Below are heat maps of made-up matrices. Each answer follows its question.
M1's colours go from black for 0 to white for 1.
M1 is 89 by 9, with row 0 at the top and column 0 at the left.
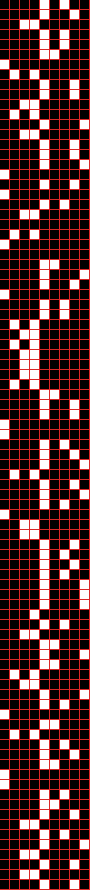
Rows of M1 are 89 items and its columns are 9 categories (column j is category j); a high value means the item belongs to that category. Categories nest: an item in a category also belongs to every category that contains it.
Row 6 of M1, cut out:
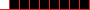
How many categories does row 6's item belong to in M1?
1
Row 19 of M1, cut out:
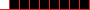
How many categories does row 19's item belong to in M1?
1
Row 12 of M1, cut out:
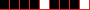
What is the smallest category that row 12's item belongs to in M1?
8
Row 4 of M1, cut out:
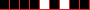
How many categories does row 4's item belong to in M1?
2
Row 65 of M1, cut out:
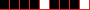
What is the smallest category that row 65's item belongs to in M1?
8
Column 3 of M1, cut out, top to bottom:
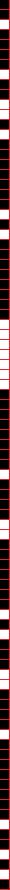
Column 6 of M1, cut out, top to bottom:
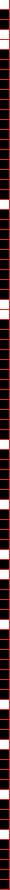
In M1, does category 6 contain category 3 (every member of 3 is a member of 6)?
no
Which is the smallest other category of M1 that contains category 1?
3
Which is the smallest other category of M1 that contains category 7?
4
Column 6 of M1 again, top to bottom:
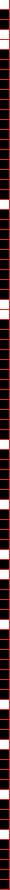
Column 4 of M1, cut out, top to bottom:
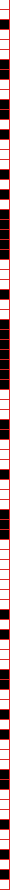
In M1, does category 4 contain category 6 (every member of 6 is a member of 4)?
yes
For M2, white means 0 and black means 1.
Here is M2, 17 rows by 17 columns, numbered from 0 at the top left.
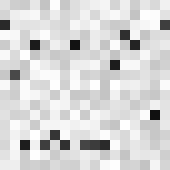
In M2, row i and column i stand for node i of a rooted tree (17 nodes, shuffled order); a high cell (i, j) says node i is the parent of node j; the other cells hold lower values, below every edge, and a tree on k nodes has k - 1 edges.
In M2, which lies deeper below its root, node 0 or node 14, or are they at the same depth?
node 0
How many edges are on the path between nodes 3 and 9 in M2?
3
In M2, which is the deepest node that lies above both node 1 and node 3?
4
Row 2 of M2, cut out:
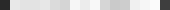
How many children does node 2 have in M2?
2
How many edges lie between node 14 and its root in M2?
0
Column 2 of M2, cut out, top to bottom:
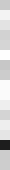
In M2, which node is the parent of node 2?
14
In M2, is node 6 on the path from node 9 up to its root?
no
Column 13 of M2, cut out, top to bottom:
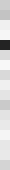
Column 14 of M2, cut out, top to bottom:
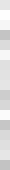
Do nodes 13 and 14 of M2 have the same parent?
no
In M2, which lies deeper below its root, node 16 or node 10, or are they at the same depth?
node 16
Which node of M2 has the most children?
14
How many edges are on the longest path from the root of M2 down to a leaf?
3
